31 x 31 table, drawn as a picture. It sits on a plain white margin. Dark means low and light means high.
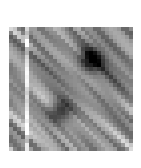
Mirror symmetry: none. Grain: diagonal, down to the right. Dips: two. Histogram: heavy tails on both sides. Odd lines: column 5.
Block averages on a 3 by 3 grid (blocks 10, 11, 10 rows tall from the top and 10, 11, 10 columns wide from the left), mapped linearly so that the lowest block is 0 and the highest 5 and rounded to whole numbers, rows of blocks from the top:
3 1 0 / 4 1 1 / 5 2 3
